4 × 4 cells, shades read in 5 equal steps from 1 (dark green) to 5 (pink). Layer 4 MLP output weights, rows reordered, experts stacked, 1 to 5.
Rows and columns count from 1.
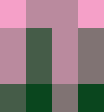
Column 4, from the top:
5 3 3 1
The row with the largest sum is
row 1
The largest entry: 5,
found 2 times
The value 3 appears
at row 2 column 4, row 3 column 4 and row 4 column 3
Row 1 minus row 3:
1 2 0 2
